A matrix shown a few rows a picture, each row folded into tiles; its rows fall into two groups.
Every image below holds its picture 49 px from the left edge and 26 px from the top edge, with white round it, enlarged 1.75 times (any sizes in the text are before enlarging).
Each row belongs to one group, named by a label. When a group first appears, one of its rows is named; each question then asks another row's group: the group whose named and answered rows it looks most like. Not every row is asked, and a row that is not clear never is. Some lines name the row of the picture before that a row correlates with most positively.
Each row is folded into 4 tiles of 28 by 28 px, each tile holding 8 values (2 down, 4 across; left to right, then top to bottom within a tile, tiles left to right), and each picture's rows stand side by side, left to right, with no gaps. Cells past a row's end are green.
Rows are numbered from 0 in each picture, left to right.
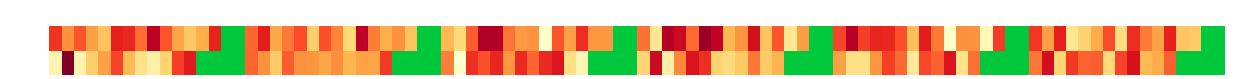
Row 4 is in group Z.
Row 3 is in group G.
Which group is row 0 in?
G
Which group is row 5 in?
G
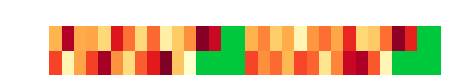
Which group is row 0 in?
Z
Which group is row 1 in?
Z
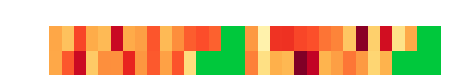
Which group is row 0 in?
Z
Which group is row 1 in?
G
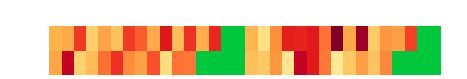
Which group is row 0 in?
G
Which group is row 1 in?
G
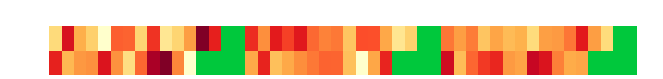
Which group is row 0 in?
Z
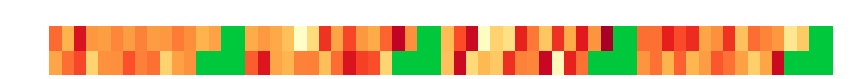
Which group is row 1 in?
Z
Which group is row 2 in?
G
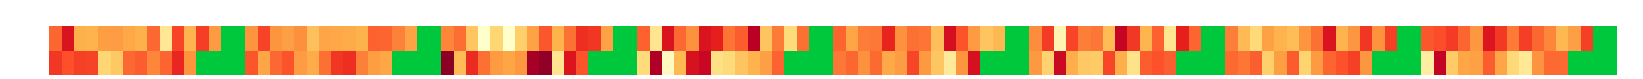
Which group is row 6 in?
Z
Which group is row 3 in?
G
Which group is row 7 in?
G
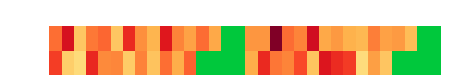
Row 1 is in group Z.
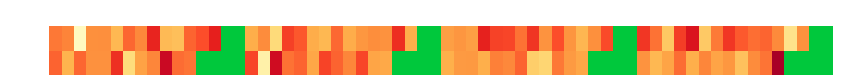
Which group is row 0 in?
Z
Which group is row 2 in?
G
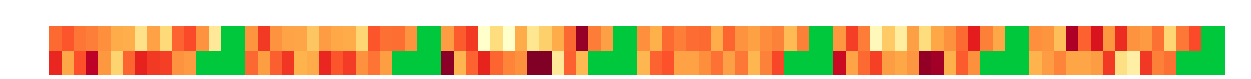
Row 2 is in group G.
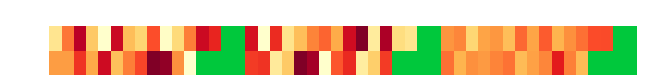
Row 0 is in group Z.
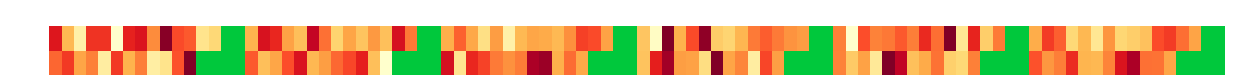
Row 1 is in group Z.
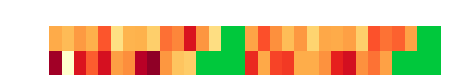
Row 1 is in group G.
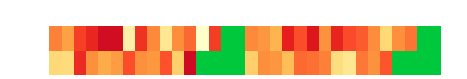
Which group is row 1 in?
G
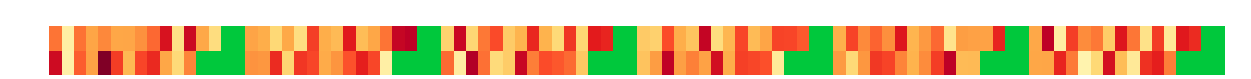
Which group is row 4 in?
Z
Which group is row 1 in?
Z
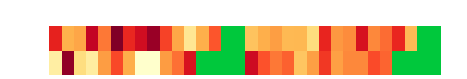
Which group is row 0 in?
G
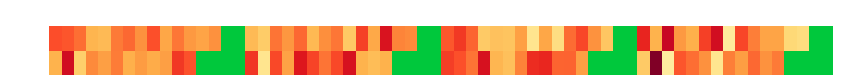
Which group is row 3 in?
G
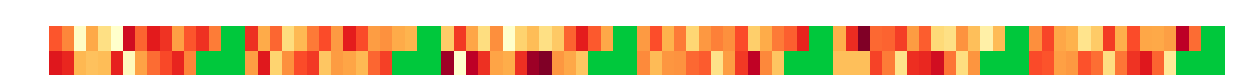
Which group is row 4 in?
Z
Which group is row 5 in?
Z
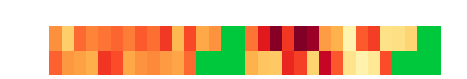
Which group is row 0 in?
G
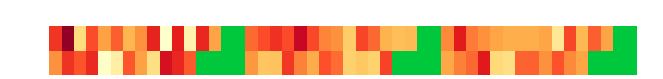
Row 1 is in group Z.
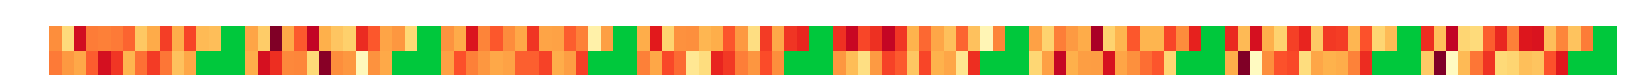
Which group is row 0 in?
G
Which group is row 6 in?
G
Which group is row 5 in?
Z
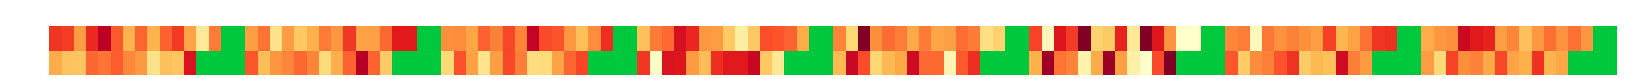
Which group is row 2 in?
G
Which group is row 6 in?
Z
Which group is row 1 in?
Z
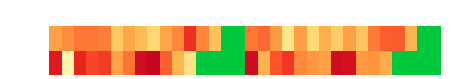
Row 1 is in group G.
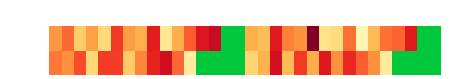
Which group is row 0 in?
Z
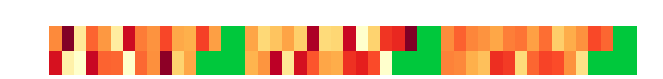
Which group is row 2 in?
Z
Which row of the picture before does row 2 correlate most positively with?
0
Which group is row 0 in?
Z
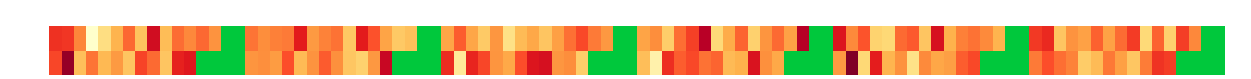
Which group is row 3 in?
Z
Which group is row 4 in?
G
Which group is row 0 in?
G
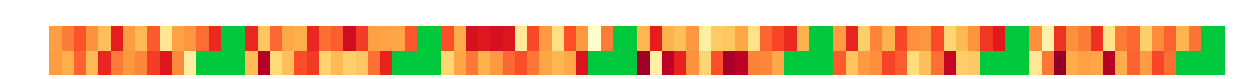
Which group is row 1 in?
G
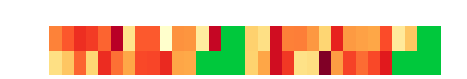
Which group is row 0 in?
Z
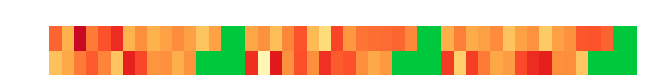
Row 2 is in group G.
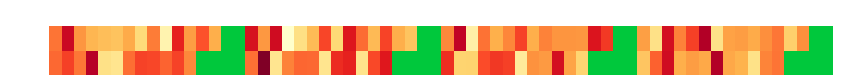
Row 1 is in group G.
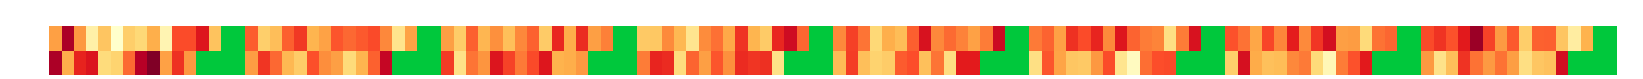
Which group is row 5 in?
G
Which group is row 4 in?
G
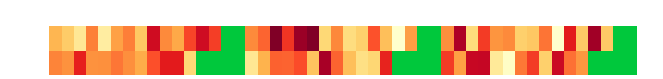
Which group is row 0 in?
Z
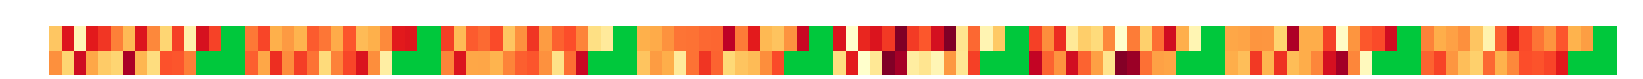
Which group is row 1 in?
Z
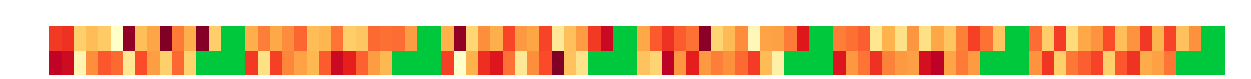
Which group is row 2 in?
Z
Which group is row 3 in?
Z
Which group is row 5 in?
G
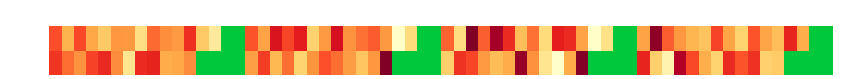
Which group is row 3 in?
Z
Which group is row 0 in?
G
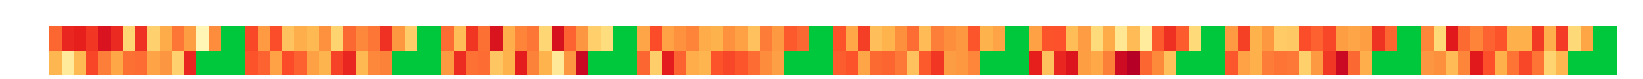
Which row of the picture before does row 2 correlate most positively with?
2
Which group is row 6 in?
Z
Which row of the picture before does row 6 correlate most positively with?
3
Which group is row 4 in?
G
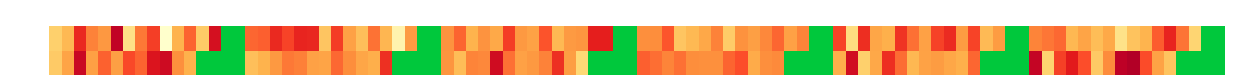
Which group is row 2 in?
Z
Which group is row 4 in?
G
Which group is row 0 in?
Z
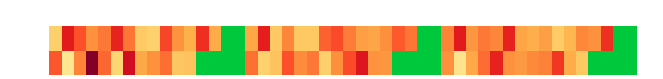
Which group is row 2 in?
Z
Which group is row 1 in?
Z
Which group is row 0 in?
Z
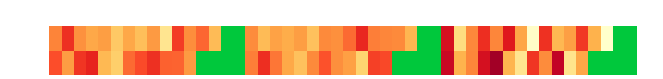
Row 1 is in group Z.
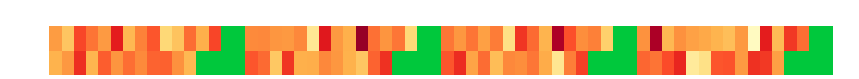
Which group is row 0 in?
Z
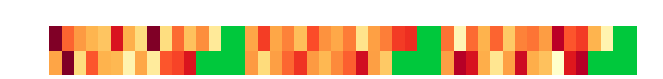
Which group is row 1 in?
Z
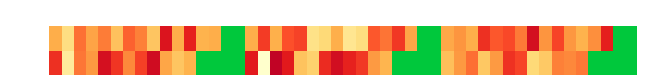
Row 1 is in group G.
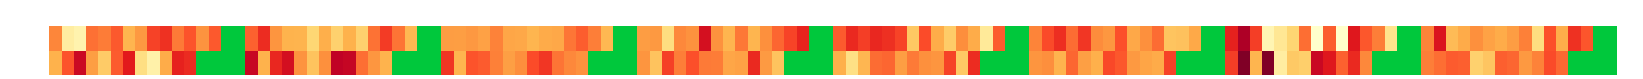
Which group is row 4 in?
Z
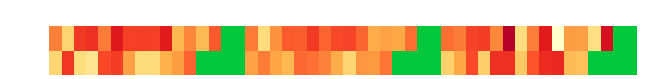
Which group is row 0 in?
G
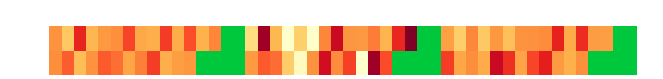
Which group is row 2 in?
G
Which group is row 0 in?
G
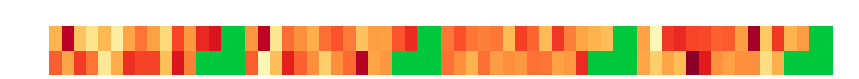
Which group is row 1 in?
Z
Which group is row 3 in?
G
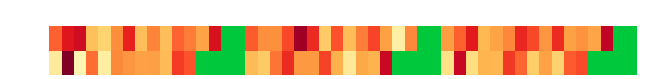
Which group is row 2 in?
G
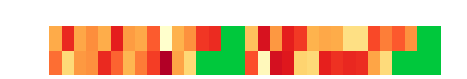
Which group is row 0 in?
Z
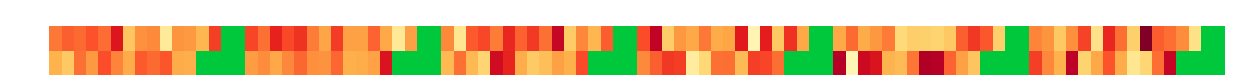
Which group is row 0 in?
Z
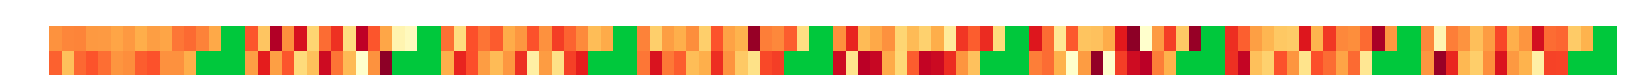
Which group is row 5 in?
Z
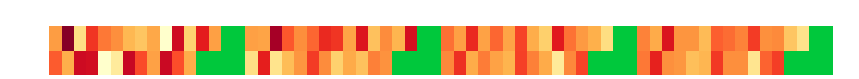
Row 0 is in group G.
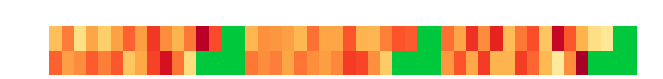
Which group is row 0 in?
Z
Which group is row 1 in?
Z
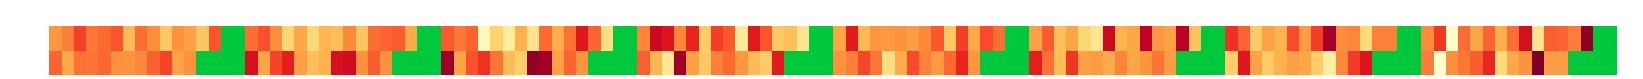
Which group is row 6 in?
G
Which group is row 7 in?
Z
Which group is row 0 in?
Z
